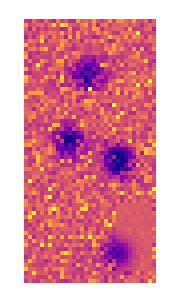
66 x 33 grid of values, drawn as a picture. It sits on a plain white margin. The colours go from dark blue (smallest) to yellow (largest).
Odd patch: calmer, in the bottom right. Dips: four. Odd rows or columns: none. Mirror symmetry: none. Calmest part: bottom right. Slope: none.
